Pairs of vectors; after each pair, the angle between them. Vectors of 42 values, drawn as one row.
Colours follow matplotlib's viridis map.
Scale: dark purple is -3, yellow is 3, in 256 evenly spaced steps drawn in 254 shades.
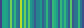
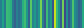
orthogonal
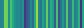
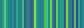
partly aligned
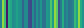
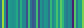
partly aligned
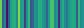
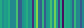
orthogonal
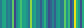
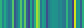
partly aligned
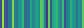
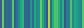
nearly parallel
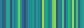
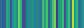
nearly parallel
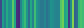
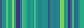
nearly parallel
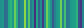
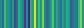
nearly opposite
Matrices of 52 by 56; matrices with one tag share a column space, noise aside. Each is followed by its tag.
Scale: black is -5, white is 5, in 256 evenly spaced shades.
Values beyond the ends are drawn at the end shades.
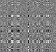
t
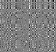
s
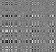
t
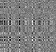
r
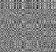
s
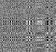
r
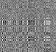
r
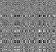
t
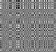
s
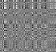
s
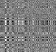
r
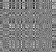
s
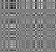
s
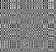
s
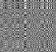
s
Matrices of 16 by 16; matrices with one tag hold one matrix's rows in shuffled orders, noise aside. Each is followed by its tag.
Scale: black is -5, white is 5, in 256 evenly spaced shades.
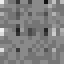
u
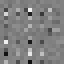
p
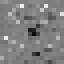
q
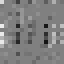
u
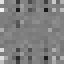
u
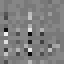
p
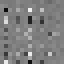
p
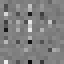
p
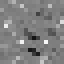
q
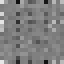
u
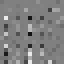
p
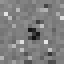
q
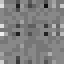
u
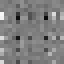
u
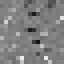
q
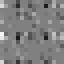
u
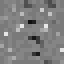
q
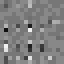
p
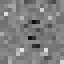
q
